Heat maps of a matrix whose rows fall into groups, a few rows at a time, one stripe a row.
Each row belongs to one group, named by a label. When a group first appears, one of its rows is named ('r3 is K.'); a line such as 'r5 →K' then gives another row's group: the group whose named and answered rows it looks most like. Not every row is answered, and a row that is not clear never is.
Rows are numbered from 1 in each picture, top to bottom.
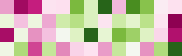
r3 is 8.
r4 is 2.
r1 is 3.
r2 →8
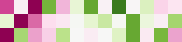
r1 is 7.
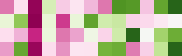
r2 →7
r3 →2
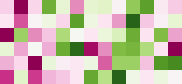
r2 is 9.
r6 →7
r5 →2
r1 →3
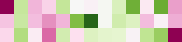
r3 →8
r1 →8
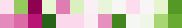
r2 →2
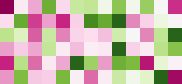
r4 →2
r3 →2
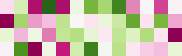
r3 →8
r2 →8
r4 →7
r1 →7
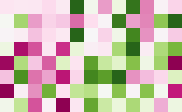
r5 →8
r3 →9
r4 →2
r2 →2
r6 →7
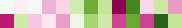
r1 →9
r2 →9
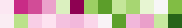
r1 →3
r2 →2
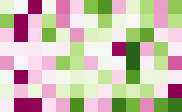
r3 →3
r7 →8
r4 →9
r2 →3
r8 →2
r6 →3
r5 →8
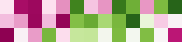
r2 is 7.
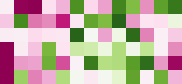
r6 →8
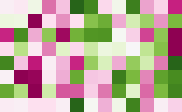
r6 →2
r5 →3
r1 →9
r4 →8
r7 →2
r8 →9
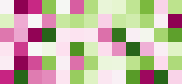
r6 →9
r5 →3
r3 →2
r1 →3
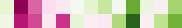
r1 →3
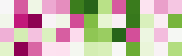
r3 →7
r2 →3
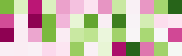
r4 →9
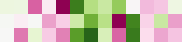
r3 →9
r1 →7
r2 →9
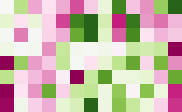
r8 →8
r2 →9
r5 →8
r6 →3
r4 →8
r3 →9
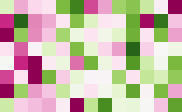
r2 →9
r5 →3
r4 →9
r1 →8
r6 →2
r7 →8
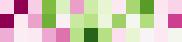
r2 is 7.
